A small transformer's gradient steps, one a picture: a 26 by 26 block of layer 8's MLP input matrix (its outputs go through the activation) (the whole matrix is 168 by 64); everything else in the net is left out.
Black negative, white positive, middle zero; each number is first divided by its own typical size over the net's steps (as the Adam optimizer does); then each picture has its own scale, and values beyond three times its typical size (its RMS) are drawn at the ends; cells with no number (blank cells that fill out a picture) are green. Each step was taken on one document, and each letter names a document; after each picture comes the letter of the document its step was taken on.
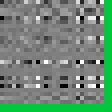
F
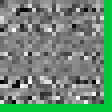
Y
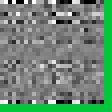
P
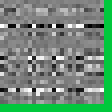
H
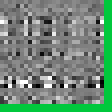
Y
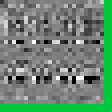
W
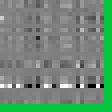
F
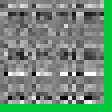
W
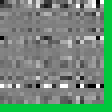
F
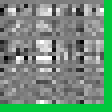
H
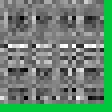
W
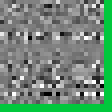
Y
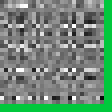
W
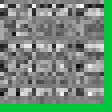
H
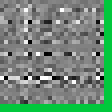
Y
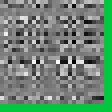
W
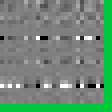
F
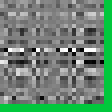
W
